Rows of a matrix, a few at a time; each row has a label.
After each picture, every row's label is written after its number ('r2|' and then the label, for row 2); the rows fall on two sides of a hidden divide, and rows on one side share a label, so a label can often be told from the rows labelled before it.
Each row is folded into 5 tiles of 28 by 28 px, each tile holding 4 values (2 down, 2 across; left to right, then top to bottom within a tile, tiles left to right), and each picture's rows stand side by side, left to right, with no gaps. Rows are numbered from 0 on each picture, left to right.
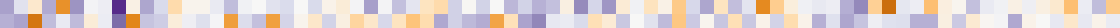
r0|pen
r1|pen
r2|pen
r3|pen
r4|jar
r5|pen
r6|pen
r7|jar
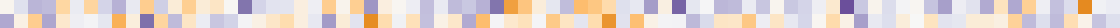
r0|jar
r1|jar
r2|pen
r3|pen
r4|pen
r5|jar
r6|pen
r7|pen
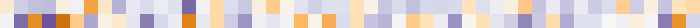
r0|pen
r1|jar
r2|jar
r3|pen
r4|jar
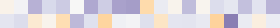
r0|pen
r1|jar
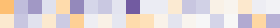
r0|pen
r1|jar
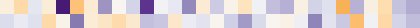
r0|jar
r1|pen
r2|pen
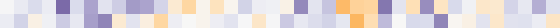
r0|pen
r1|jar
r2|jar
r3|pen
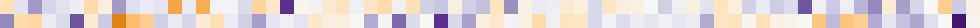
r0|jar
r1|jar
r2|pen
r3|pen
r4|jar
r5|jar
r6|pen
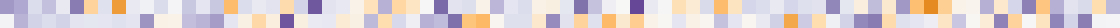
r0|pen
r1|jar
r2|jar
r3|jar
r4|jar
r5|pen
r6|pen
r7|pen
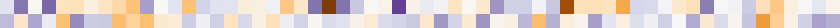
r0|jar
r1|pen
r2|pen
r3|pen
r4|jar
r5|pen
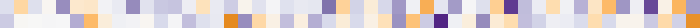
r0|pen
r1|pen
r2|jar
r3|pen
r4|pen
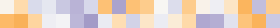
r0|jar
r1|jar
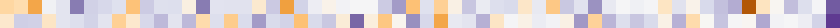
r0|jar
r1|pen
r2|jar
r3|jar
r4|pen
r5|pen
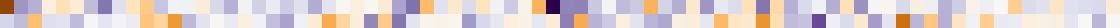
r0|jar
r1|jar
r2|pen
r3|pen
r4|jar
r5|pen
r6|jar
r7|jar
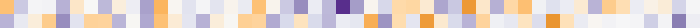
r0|jar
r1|jar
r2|jar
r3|pen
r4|pen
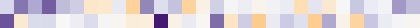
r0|jar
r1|pen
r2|pen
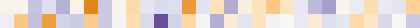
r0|jar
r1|pen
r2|jar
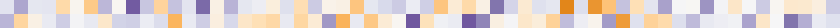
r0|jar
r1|pen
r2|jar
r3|pen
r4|jar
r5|pen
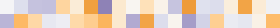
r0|jar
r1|pen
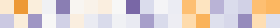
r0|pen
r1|jar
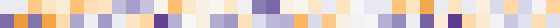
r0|jar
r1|pen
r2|jar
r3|jar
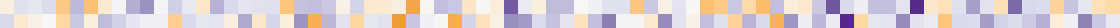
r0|jar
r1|pen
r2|jar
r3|pen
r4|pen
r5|pen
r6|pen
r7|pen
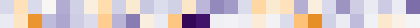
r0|pen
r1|pen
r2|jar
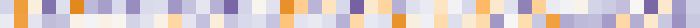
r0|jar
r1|pen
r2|pen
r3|jar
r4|pen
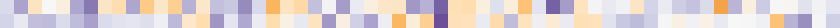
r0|pen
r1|jar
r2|pen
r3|pen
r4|pen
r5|pen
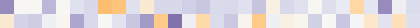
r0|pen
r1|jar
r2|jar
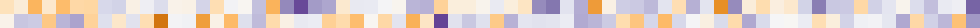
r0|jar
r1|jar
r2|pen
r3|pen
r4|pen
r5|pen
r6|pen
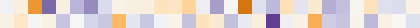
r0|jar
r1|pen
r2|jar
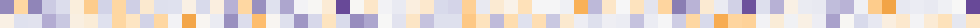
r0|pen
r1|jar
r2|pen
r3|jar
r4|pen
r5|jar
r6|pen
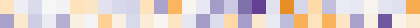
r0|jar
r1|jar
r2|jar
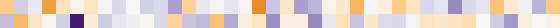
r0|jar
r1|pen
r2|jar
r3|jar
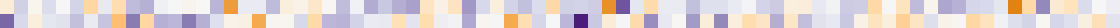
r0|jar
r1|pen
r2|pen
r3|jar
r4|pen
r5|pen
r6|jar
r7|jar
